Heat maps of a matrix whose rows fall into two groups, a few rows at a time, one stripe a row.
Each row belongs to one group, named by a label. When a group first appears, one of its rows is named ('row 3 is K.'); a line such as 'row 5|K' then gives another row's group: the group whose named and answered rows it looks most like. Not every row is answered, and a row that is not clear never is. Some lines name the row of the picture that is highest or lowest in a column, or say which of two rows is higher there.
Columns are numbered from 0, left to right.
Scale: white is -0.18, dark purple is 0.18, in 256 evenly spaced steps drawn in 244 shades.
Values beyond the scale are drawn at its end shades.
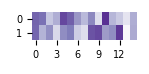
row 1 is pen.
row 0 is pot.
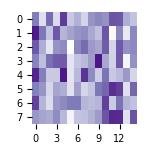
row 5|pen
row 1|pot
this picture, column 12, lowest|4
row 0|pen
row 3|pen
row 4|pot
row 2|pot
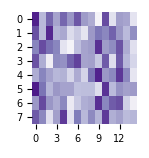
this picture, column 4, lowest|2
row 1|pen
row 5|pot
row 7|pot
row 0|pot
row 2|pen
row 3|pot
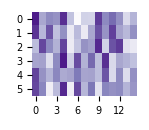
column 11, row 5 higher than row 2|No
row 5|pot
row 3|pot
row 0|pen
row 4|pot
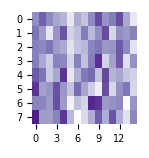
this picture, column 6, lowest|7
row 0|pen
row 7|pen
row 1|pot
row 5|pot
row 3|pen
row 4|pot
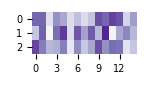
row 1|pot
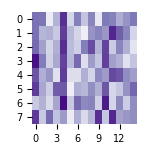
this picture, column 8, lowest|4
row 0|pot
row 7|pen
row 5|pot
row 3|pot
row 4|pen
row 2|pot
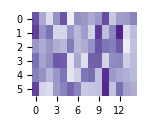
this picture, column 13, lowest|2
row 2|pen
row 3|pen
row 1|pen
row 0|pot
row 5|pot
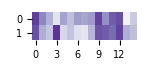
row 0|pen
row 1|pen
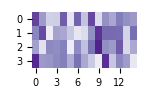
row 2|pen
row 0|pot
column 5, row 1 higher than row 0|Yes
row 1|pen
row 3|pot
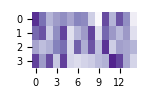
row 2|pot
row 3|pen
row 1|pot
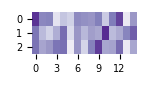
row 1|pot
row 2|pen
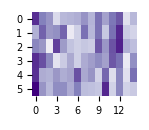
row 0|pen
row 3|pen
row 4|pot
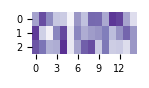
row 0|pen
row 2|pot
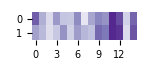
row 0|pen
